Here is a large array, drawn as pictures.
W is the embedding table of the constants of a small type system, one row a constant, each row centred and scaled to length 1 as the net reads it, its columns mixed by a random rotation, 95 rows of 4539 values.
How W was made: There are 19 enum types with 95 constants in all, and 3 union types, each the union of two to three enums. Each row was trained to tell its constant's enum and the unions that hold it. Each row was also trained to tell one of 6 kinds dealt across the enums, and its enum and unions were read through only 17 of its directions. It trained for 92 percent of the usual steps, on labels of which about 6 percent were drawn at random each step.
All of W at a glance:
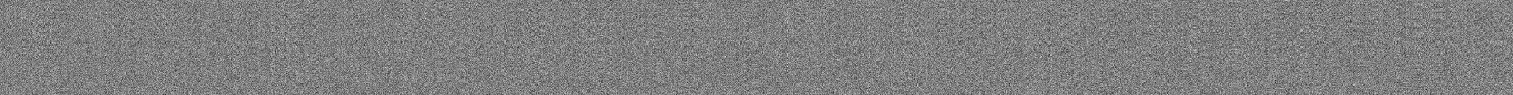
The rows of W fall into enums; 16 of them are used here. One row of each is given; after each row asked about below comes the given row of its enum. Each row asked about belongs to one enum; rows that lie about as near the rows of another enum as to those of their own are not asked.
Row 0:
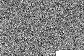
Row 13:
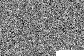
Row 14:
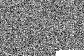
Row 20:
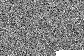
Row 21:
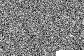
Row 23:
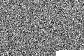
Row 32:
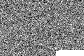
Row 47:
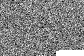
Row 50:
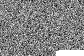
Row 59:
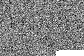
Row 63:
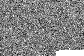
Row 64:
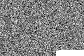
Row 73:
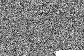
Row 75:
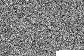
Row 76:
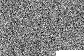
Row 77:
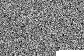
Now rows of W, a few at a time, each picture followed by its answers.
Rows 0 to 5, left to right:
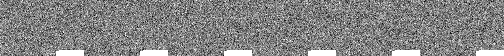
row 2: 75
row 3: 47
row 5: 32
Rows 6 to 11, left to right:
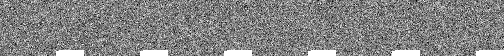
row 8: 13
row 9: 0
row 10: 73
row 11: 23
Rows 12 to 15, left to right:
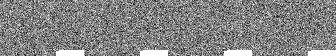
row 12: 21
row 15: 32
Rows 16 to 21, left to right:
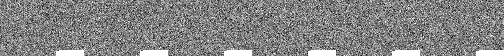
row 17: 13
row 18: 13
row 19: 77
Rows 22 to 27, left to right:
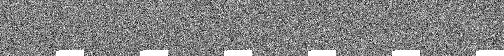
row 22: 14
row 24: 23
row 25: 32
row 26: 75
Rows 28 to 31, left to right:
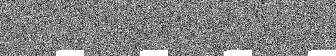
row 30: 63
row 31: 14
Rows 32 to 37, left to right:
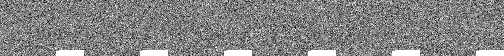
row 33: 50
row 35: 47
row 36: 14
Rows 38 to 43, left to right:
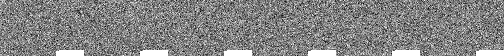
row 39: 77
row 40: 47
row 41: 32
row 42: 75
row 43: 75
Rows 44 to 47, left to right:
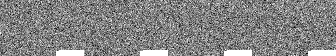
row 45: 23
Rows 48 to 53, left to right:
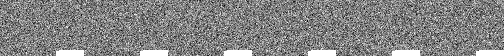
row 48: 64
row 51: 63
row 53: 13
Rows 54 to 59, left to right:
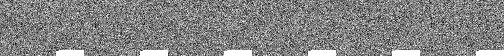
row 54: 77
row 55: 0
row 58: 47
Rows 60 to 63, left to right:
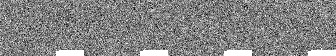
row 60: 59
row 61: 63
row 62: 13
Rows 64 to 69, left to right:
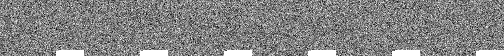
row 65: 59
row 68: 77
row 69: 64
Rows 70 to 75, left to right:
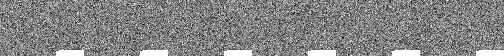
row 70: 21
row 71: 73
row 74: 63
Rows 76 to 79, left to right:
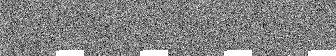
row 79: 0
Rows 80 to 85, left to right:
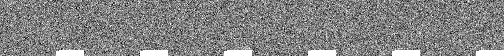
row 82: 73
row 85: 32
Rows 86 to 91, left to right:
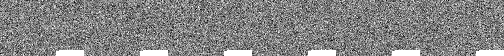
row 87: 73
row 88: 21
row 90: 23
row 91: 14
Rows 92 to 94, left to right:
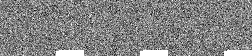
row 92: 73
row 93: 20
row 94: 75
